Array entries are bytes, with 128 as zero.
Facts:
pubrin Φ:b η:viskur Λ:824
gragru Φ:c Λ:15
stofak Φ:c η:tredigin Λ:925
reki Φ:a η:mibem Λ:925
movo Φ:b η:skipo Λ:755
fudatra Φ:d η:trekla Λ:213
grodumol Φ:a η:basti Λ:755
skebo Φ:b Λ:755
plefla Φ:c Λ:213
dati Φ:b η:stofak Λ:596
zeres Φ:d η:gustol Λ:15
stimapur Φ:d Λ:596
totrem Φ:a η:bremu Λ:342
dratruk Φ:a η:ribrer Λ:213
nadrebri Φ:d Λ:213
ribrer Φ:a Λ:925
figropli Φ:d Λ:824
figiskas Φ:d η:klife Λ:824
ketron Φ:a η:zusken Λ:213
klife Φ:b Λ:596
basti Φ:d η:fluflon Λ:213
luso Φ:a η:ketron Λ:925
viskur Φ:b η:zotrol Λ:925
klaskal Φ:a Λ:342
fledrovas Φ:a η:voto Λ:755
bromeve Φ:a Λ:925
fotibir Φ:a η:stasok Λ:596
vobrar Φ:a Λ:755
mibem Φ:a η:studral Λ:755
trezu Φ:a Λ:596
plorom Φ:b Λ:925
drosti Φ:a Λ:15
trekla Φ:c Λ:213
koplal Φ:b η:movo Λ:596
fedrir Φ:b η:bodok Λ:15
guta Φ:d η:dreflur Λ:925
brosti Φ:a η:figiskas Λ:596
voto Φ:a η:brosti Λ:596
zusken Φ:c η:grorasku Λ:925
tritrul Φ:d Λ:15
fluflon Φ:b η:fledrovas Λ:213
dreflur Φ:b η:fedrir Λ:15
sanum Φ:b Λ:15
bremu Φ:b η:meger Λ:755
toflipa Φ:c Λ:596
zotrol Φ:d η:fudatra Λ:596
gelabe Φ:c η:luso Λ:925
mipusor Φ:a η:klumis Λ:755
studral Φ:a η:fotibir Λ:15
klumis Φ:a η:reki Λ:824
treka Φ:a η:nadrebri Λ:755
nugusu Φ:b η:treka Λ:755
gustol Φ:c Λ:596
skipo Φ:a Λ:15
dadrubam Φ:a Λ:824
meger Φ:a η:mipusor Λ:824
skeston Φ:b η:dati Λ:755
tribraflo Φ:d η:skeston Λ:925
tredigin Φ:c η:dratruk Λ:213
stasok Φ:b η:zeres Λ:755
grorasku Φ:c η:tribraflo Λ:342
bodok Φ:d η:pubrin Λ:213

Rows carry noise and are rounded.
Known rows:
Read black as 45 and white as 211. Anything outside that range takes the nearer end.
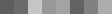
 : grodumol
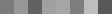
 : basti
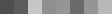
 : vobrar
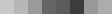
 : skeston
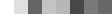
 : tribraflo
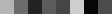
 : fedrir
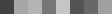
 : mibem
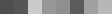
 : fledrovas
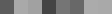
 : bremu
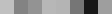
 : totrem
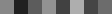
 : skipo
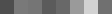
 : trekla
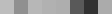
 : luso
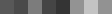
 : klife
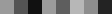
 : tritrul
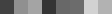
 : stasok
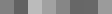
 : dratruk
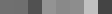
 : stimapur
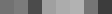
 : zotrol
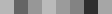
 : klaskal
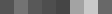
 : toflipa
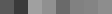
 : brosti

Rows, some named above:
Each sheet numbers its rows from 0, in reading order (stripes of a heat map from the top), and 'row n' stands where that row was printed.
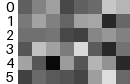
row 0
nugusu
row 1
pubrin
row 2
koplal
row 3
klumis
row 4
tritrul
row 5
gustol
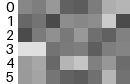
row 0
plorom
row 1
stimapur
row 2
fotibir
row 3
zusken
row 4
guta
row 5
tredigin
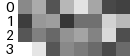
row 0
bodok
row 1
stasok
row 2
figiskas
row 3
grorasku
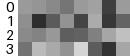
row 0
viskur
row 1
drosti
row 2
plorom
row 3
reki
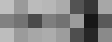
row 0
luso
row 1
studral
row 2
ketron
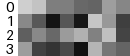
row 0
stofak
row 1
gragru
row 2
figropli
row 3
sanum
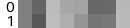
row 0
bromeve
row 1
ribrer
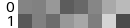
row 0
plorom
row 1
figiskas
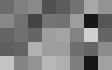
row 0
fluflon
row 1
studral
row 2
nadrebri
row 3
dadrubam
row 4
totrem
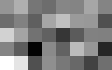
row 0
gelabe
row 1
fudatra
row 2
dati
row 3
zeres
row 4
grorasku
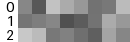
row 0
ribrer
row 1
fluflon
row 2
stofak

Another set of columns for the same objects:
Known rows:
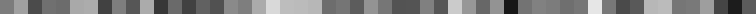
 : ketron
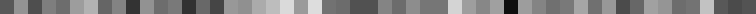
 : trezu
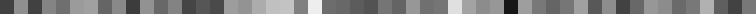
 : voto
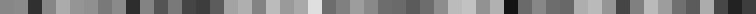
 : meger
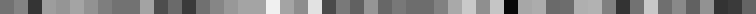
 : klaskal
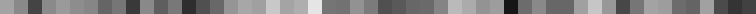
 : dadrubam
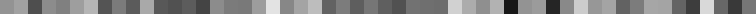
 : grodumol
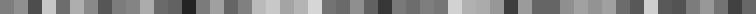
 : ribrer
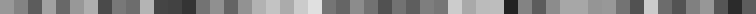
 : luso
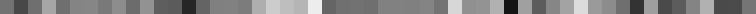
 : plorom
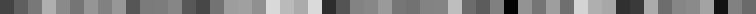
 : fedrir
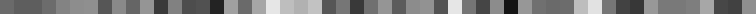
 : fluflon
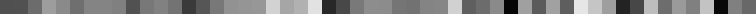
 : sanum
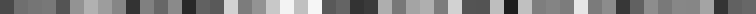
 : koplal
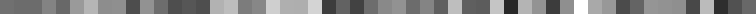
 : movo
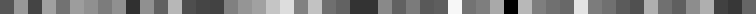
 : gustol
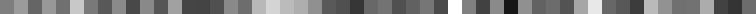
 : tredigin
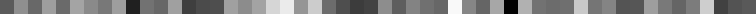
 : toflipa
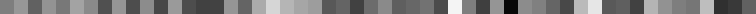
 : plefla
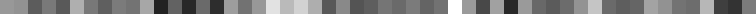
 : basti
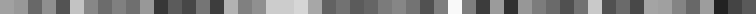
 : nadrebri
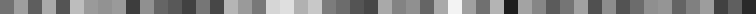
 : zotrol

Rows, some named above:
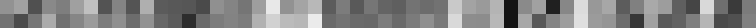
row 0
grodumol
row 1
plorom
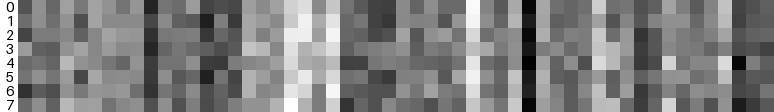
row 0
toflipa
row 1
stimapur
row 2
dati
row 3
pubrin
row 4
gragru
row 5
stimapur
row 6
klife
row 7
grorasku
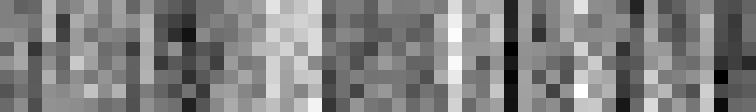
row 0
viskur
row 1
guta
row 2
tribraflo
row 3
fotibir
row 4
fudatra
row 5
zeres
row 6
bremu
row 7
skipo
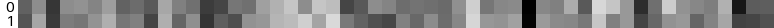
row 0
studral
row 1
fotibir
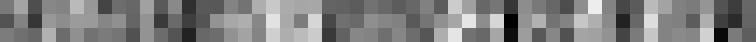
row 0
dratruk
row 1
totrem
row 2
tritrul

